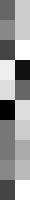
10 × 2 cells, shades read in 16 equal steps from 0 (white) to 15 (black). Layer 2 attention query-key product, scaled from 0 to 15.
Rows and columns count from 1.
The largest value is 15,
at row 6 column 1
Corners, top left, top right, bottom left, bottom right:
9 3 11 0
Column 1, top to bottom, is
9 7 11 1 2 15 8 8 7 11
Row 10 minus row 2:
4 -3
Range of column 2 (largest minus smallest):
14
